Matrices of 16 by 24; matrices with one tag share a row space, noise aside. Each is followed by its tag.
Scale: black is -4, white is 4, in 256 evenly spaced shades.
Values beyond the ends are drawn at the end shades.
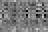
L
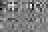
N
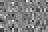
N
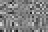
N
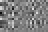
N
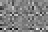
N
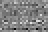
L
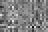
N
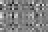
N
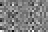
N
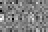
N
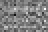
L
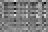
L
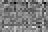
L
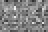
L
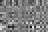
N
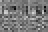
L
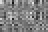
N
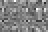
L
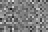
N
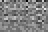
L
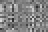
N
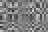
N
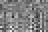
N
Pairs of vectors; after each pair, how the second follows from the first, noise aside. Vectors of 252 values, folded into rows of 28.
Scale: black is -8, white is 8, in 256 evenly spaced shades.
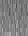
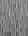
negated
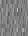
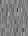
negated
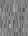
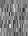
scaled up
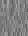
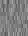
negated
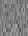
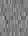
wrapped around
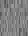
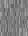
negated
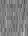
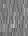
wrapped around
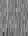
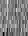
scaled up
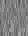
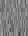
negated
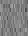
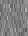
negated
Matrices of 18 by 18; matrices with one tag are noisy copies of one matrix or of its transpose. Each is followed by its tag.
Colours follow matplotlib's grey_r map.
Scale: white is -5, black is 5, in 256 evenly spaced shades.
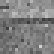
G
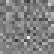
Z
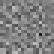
Z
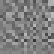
Z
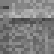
G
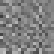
Z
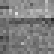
G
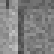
G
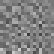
Z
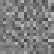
Z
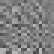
Z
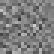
Z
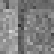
G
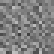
Z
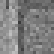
G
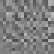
Z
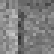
G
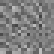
Z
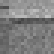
G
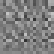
Z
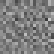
Z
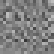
Z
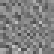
Z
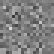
Z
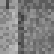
G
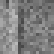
G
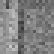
G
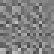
Z
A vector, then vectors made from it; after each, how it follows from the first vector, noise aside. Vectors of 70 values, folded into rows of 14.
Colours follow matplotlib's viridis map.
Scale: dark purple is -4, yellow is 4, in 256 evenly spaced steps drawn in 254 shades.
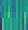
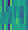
wrapped around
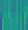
shrunk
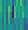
wrapped around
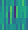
wrapped around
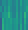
shrunk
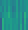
shrunk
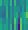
wrapped around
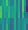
wrapped around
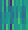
wrapped around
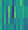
wrapped around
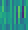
wrapped around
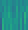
shrunk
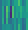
wrapped around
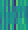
wrapped around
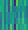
wrapped around
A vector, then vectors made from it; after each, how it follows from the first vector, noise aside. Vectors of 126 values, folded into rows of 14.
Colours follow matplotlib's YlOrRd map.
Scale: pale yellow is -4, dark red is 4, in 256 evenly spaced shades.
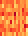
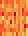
copied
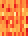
negated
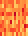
copied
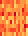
copied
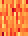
wrapped around
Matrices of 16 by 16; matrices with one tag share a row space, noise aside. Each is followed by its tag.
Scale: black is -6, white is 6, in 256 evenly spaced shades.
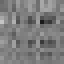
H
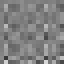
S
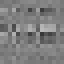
H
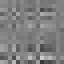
H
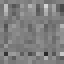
S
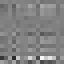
H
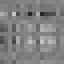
H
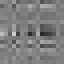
H
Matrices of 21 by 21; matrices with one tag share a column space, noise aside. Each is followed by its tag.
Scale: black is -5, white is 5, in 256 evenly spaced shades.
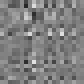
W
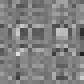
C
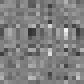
C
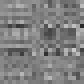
C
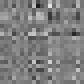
W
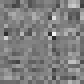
W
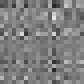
W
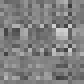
C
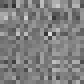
W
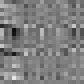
C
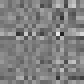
W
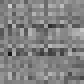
C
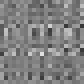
C
